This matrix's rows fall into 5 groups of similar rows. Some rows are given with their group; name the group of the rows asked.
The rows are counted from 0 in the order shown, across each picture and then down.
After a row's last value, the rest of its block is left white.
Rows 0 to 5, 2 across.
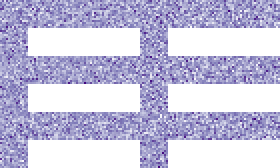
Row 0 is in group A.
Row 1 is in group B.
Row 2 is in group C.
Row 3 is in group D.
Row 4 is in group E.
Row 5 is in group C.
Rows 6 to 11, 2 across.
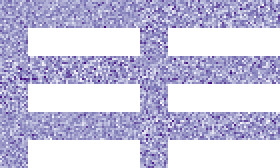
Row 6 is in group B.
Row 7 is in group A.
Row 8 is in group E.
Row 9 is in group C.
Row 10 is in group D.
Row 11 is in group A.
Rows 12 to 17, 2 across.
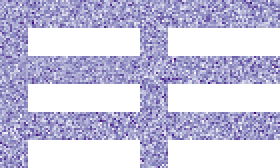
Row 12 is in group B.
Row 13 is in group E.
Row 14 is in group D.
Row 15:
C
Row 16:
C
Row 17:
B
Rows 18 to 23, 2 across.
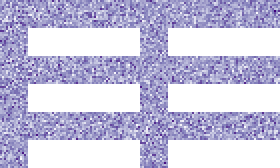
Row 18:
A
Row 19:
D
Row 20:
A
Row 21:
B
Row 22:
C
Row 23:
A
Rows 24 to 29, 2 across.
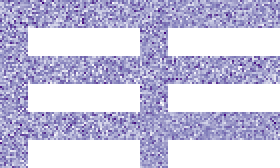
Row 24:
E
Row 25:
A
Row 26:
B
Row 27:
C
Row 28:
E
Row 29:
D
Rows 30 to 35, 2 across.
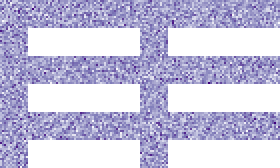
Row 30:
A
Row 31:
B
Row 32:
D
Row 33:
C
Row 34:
B
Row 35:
E
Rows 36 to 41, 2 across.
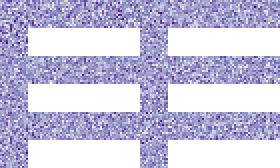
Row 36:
B
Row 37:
E
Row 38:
D
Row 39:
B
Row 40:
B
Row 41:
A
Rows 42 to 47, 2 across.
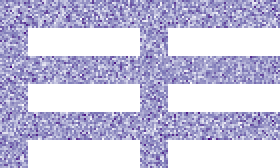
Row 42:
E
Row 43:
C
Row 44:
E
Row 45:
D
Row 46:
C
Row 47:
C
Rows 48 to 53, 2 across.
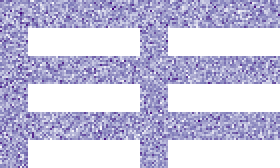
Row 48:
E
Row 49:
E
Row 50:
A
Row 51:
C
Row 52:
B
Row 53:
A
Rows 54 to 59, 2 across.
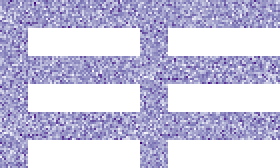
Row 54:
C
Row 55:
B
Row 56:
B
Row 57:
C
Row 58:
C
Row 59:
C
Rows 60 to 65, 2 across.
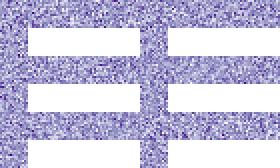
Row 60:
B
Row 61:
A
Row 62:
A
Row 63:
B
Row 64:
E
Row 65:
E
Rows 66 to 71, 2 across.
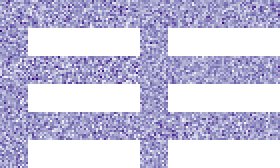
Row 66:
E
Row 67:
E
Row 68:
C
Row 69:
B
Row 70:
B
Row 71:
E
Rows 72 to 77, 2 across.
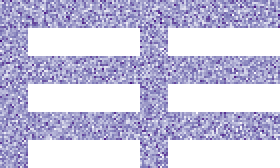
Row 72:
E
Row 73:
E
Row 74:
A
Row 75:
A
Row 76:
B
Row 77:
B
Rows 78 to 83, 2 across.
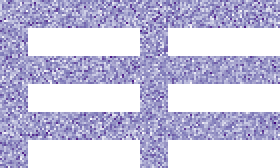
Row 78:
C
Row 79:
B
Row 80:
D
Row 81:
D
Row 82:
C
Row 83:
D
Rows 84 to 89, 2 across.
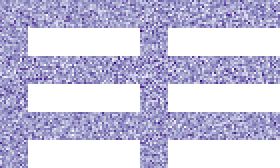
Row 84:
E
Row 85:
A
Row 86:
C
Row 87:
A
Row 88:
B
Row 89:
A
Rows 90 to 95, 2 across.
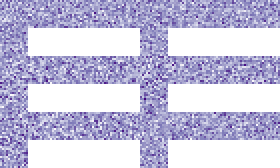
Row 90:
A
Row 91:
E
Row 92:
E
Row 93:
A
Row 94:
B
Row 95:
D
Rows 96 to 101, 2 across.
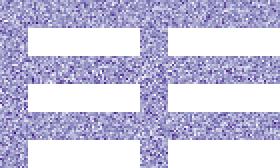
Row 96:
C
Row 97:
E
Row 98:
B
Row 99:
A
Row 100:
B
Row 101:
D
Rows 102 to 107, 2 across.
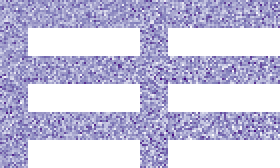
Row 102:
A
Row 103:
D
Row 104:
C
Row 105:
E
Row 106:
A
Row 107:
B
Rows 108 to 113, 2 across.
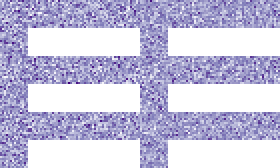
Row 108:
A
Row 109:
D
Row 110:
C
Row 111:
D
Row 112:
A
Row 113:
C
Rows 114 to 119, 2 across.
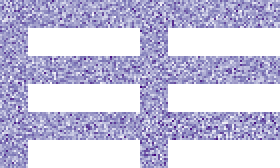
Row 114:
A
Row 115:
B
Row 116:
D
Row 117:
A
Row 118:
A
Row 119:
A
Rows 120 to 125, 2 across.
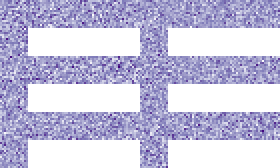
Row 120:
B
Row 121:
D
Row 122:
C
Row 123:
A
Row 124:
C
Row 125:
D
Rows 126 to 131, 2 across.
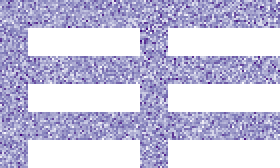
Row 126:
C
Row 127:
A
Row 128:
B
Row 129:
C
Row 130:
C
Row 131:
B
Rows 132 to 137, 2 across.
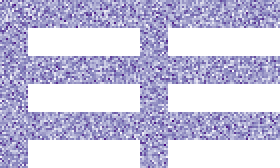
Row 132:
A
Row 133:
B
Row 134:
D
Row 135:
E
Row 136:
B
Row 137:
A
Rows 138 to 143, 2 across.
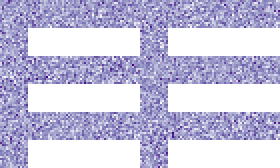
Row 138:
B
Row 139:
B
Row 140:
C
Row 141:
C
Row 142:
B
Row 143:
B
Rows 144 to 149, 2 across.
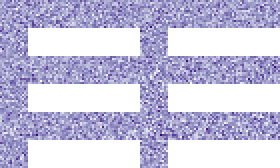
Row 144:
B
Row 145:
A
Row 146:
E
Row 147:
D
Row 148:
C
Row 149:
E
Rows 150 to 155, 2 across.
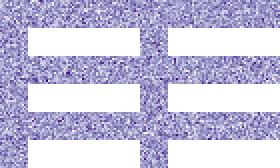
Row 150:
E
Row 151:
D
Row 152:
E
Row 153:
C
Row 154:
A
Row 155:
C
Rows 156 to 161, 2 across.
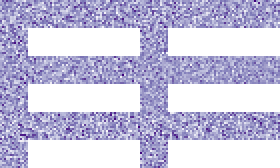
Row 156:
D
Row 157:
B
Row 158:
B
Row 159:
B
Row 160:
E
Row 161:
E
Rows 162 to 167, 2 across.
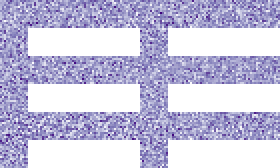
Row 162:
C
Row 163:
E
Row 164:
E
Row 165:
D
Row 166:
A
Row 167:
B
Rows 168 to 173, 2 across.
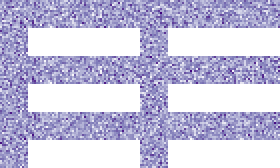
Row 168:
B
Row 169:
E
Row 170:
B
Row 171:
D
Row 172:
B
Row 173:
D
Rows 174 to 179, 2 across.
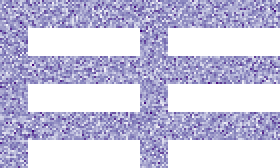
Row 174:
B
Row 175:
A
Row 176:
A
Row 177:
C
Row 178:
E
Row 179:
D
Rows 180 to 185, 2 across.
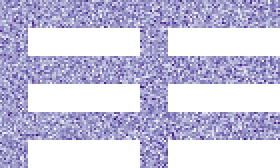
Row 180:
B
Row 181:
E
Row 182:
B
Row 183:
A
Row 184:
C
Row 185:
B
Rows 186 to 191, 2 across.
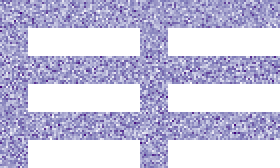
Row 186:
E
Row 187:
C
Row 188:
A
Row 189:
D
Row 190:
D
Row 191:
A
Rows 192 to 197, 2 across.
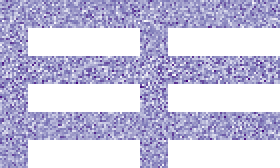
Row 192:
D
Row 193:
C
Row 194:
A
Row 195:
A
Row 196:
A
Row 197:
B
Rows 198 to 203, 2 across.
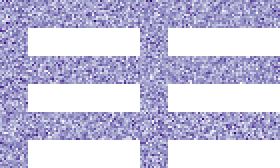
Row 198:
A
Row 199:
D
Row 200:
A
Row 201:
D
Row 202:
C
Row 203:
A
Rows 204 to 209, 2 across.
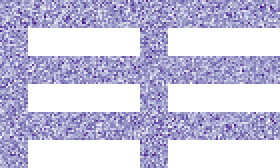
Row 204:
E
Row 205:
A
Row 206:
A
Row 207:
D
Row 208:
D
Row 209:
A
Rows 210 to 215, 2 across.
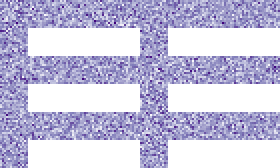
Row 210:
A
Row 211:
B
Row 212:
E
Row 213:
D
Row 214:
B
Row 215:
A
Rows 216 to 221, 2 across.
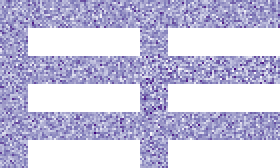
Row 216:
B
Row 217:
E
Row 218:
A
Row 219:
A
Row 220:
A
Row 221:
D
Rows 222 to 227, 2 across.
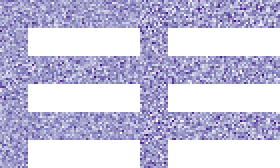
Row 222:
E
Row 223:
A
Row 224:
A
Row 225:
B
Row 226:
B
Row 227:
A
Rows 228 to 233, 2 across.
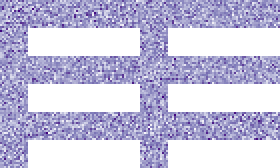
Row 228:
A
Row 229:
B
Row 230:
D
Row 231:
C
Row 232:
C
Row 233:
C
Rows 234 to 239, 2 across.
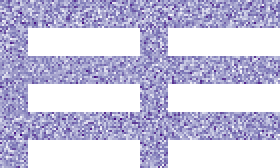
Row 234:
E
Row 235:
A
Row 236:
A
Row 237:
B
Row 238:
E
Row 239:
B
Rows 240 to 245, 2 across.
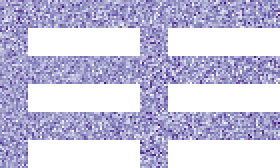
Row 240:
A
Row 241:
D
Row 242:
B
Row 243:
B
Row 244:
B
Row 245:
D
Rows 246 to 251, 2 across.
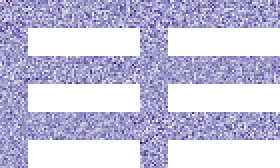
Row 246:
A
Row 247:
E
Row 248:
C
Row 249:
D
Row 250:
D
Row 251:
A
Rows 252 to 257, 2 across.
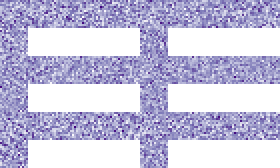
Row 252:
E
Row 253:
C
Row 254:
B
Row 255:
A
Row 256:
B
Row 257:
A
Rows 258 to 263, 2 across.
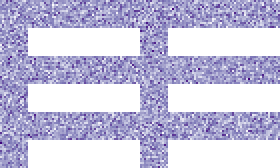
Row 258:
D
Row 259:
A
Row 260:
C
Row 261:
D
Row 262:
C
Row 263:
E
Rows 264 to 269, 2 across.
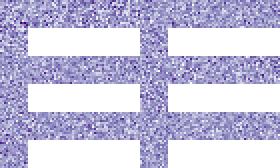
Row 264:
E
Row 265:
D
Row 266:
D
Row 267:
D
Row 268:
A
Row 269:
B
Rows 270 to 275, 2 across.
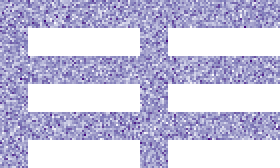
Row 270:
E
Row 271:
B
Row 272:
E
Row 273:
B
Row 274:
D
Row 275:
C
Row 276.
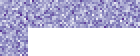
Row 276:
B
